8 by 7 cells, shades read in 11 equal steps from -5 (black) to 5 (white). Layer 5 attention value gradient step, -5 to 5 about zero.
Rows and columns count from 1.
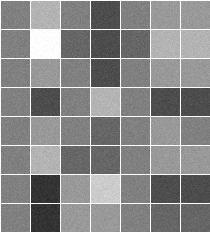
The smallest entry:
-3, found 2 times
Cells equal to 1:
12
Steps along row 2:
up down down up up same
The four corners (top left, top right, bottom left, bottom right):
0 1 0 -1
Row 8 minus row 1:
0 -5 1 3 0 -2 -2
